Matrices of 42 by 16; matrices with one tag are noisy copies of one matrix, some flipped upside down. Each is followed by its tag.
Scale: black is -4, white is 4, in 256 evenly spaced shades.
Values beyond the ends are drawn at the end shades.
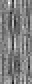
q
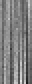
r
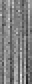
r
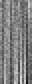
r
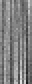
r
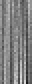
r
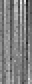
r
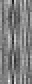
q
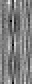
q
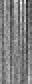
r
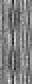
q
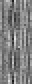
q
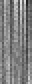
r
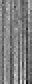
r
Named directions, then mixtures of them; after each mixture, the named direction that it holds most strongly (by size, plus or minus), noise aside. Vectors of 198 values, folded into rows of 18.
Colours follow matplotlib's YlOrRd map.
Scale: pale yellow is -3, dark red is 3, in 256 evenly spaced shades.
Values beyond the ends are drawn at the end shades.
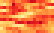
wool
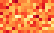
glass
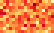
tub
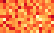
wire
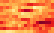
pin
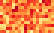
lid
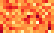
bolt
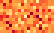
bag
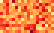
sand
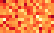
wire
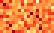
bag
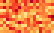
wire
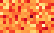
sand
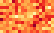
glass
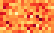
bag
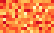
wire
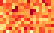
lid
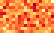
tub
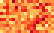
sand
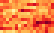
pin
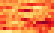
pin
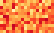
lid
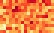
lid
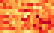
pin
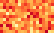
bolt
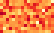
tub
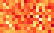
bag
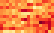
pin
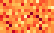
bag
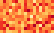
wire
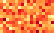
wire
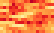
wool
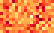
sand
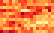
pin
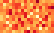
bag
